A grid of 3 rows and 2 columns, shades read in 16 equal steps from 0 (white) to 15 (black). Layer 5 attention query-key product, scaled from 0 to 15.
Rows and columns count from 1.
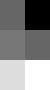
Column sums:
19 24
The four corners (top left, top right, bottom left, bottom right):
9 15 2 0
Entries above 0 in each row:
2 2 1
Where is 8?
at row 2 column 1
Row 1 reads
9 15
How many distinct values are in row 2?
2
